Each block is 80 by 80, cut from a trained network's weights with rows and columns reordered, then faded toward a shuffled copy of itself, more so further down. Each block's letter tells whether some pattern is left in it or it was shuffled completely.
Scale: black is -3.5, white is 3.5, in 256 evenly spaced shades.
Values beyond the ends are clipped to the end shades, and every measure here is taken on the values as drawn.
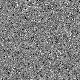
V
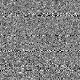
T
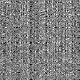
T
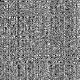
T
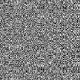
T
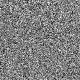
V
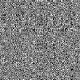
T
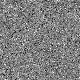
V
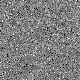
V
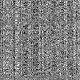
T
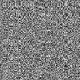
T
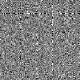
T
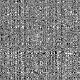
T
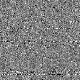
T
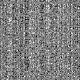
T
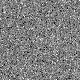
V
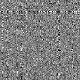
T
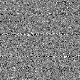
T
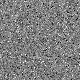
V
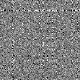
T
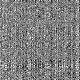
T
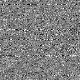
T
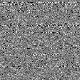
T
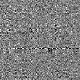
T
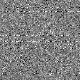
T
